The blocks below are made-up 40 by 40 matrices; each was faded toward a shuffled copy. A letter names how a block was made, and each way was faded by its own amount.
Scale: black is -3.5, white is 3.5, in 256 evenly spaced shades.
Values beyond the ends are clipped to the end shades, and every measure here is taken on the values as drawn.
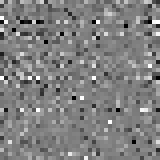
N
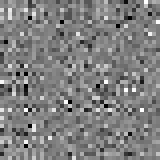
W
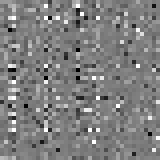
N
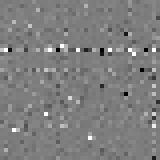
N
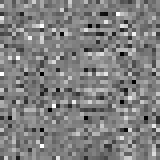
W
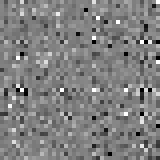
N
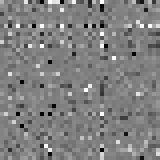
N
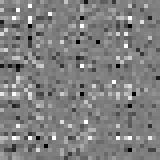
N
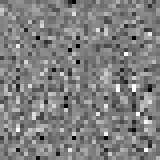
W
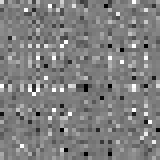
N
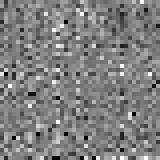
W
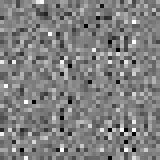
W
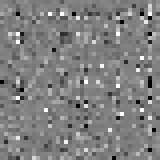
N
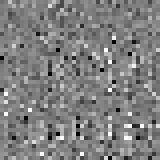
W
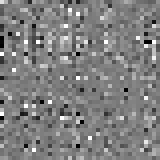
N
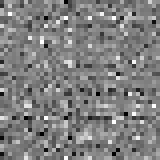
W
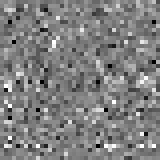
W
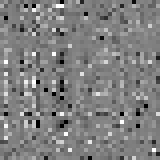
N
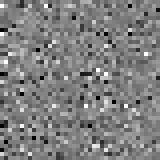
W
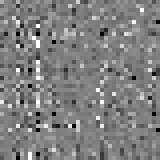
N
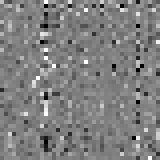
N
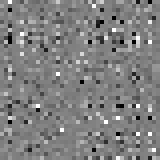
N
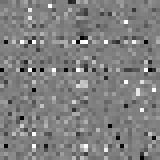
N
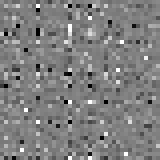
N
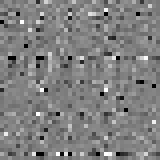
N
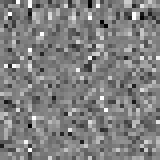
W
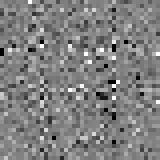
W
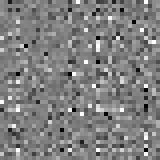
W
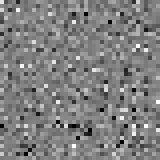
W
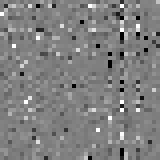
N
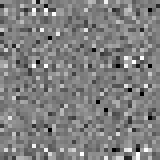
W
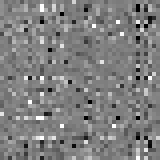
N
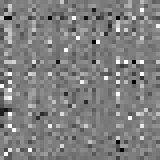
N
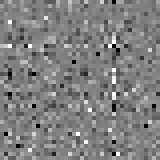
N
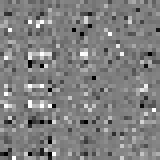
N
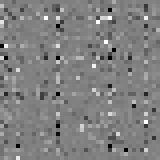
N
